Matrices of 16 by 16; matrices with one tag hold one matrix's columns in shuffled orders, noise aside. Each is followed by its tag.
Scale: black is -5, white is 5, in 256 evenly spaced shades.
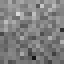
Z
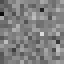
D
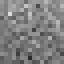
Z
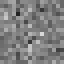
D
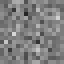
D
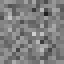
D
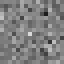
D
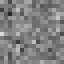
D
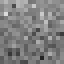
Z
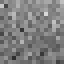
Z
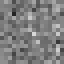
D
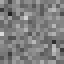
D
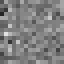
D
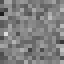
D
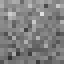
Z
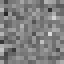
D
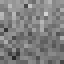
Z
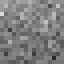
Z
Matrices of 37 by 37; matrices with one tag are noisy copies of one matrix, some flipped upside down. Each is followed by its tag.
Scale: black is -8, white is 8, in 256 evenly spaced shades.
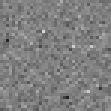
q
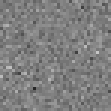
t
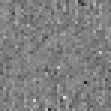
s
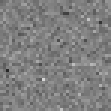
q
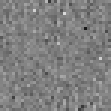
s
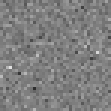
t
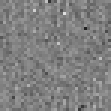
s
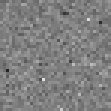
q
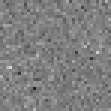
t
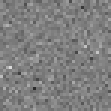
t
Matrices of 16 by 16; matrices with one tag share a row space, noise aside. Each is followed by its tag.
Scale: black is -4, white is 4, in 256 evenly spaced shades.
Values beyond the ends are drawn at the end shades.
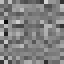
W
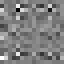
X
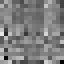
W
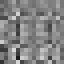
X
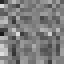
X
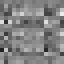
W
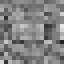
W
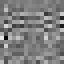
W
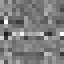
W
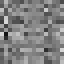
W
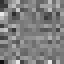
X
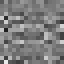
W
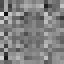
W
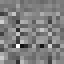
X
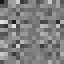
X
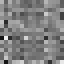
W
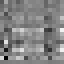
W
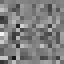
X
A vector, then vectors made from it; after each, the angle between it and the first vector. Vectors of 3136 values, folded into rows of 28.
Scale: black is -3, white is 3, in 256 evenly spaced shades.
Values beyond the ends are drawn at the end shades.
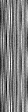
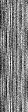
nearly parallel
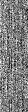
partly opposed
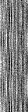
nearly opposite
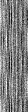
nearly opposite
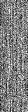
partly aligned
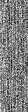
partly opposed
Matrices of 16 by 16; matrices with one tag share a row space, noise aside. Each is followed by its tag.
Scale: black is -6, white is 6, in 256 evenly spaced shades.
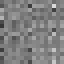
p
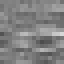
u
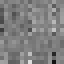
p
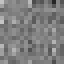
p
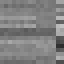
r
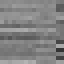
r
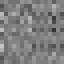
p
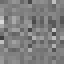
p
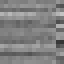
r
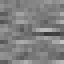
u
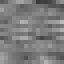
u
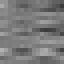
u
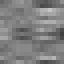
u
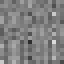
p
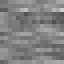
u
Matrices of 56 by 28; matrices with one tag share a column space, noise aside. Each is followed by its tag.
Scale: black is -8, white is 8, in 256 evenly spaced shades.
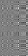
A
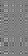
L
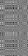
A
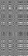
A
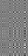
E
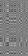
L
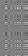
A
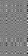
L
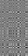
E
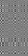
L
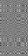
L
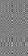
L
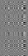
A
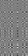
E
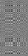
L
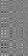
E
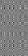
A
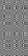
A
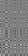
E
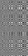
A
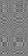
L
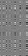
A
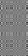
A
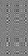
L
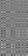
E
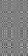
E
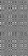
A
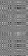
A
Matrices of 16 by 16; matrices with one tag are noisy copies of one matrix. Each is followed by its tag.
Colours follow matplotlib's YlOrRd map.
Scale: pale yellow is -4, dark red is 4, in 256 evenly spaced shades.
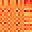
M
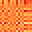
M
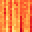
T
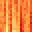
T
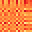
M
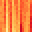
T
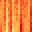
T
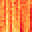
T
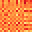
M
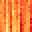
T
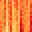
T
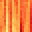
T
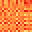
M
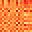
M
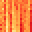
T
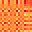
M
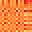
M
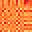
M
